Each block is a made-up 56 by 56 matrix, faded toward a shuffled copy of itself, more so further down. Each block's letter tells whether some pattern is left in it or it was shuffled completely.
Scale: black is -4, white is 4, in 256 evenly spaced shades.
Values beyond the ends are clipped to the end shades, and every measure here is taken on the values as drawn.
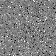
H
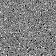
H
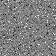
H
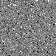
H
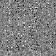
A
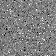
H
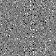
A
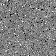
H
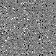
A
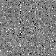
A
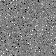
H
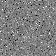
H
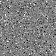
H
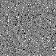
A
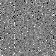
A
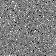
H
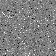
H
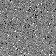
H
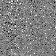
A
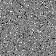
H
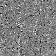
A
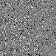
A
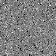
A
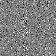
A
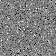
H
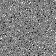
H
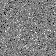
H
